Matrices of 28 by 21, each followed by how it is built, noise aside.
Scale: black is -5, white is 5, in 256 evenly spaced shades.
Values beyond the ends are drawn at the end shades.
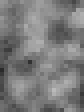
smooth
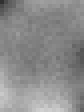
smooth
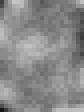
smooth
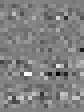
uneven rows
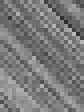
Toeplitz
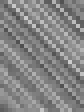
Toeplitz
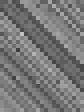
Toeplitz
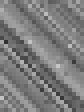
Toeplitz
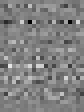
uneven rows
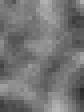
smooth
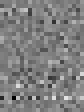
uneven rows
